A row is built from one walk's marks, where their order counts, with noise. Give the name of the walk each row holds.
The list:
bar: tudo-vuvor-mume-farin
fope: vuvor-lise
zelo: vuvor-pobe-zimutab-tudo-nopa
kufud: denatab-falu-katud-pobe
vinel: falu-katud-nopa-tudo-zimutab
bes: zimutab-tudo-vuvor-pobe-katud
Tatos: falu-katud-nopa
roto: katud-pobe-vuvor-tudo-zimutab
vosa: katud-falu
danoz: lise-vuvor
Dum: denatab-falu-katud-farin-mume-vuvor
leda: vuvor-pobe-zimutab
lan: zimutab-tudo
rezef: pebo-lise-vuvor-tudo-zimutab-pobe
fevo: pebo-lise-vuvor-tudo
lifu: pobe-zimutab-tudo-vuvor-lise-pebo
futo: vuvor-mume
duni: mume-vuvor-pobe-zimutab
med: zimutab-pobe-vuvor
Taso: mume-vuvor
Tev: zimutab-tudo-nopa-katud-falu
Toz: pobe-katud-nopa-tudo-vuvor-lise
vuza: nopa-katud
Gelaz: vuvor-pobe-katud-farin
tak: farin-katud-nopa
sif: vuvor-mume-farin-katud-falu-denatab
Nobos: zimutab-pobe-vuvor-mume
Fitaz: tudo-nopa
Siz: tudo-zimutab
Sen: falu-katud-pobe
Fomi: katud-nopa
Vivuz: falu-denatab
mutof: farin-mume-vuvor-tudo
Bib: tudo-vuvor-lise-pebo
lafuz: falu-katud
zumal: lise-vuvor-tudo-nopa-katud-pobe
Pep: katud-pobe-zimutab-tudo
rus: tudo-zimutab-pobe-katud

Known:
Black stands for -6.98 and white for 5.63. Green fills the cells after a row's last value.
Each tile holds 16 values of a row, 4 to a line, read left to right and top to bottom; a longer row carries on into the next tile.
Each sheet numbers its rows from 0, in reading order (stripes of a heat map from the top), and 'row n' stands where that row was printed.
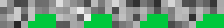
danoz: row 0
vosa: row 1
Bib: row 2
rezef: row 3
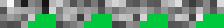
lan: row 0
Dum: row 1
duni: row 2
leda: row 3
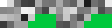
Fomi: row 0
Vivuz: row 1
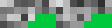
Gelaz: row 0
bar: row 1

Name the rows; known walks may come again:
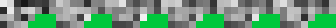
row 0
Fitaz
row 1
Tatos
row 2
med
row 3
bes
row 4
Nobos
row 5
fevo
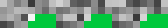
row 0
Sen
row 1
Gelaz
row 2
zelo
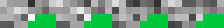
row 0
lafuz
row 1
vosa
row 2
bar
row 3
duni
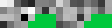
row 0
vuza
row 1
rezef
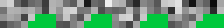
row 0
Tev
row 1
Vivuz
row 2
fope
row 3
Siz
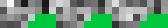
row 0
lan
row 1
rus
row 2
tak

